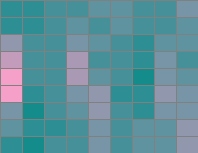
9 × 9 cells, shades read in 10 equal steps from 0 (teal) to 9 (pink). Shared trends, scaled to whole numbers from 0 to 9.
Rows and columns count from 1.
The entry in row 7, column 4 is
3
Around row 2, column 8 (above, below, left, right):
2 3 2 3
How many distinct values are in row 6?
5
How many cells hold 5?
6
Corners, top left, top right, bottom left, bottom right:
1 4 1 5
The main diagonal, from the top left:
1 1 2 6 3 1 1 3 5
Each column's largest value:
9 2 2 6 5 3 3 5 5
